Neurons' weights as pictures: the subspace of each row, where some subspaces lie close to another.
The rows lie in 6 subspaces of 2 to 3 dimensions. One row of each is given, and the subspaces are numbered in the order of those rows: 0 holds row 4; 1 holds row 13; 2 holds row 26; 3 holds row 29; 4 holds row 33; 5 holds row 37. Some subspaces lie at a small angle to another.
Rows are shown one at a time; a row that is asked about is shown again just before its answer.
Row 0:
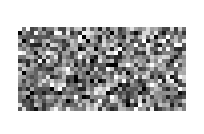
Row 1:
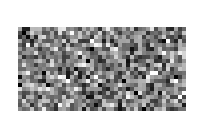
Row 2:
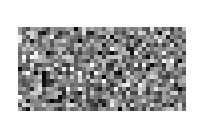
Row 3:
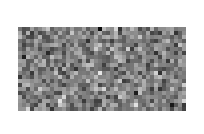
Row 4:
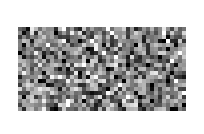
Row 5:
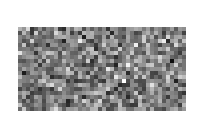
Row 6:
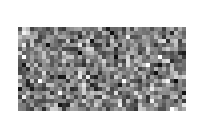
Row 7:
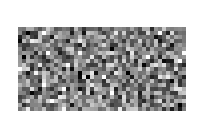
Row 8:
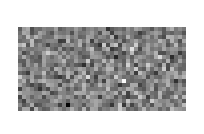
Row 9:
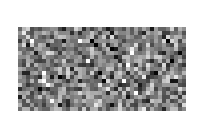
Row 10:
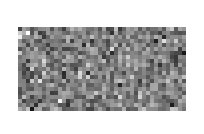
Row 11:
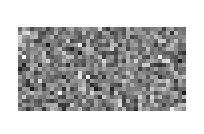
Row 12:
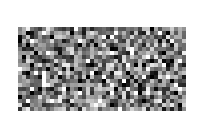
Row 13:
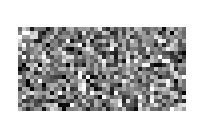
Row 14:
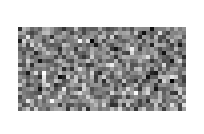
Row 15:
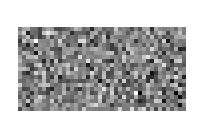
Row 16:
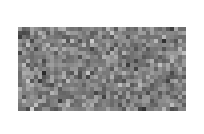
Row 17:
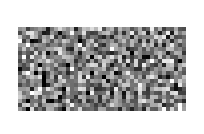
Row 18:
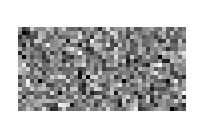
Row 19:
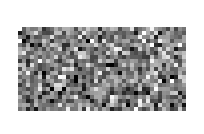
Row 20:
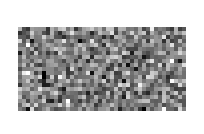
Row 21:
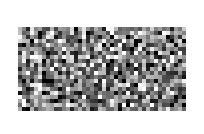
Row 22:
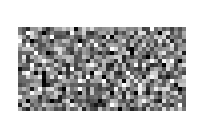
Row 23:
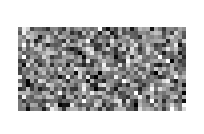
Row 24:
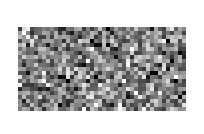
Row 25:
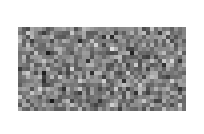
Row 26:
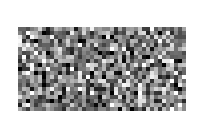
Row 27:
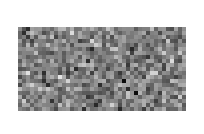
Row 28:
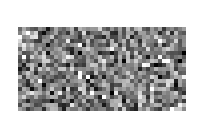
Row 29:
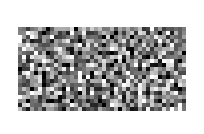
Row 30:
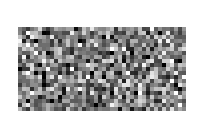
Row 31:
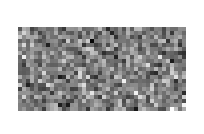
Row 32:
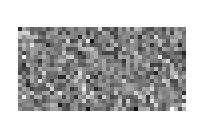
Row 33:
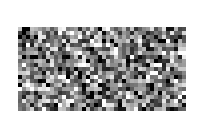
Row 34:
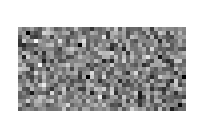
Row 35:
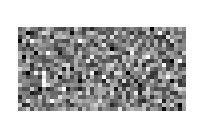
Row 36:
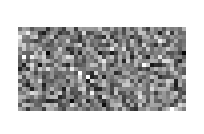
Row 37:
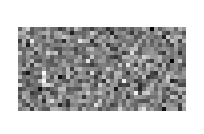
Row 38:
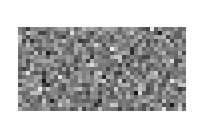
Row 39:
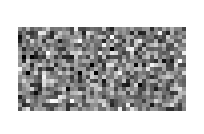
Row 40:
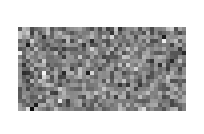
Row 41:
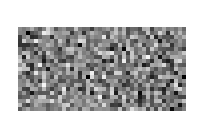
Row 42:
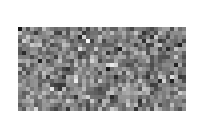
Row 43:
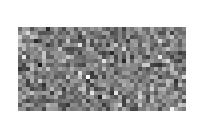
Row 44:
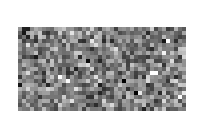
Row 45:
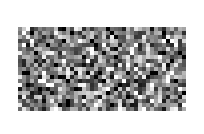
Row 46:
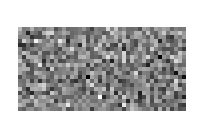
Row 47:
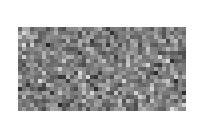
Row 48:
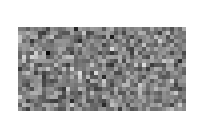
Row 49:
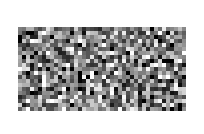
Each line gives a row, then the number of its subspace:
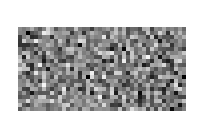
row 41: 2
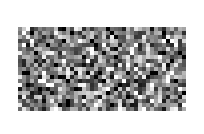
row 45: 0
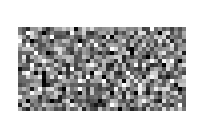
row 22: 3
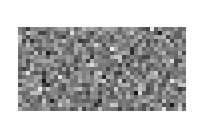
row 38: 5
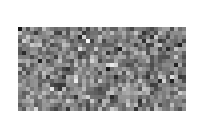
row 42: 0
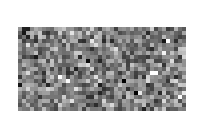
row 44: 4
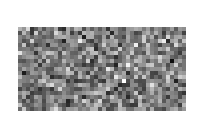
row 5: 0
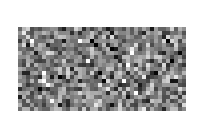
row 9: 3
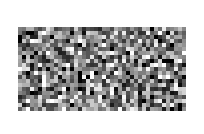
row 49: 1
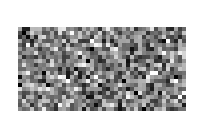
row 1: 4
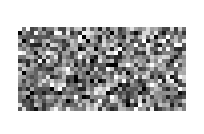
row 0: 0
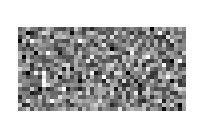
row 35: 1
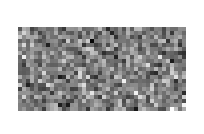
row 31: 0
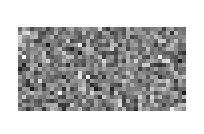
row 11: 1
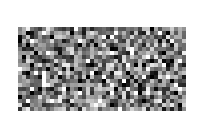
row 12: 3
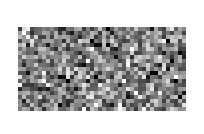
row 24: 4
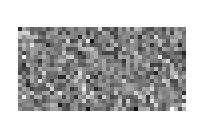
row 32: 0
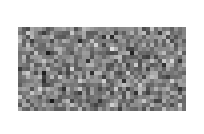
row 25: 3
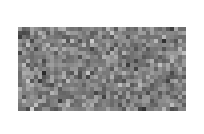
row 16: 5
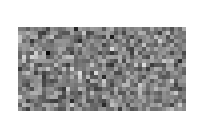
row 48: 2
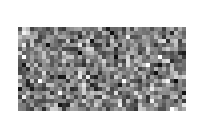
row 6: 1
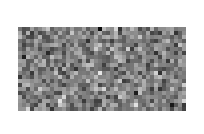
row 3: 5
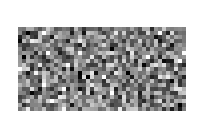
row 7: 1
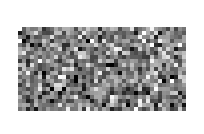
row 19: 0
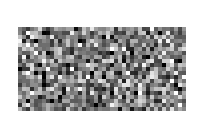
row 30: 2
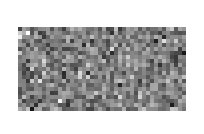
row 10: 5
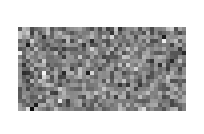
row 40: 5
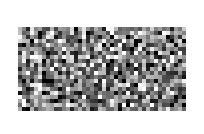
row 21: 4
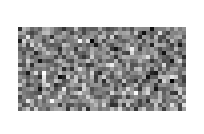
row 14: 0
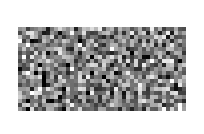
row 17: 5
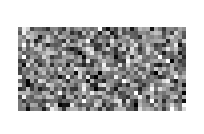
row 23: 5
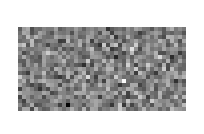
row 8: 4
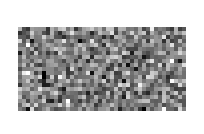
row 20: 5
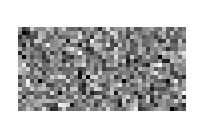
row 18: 1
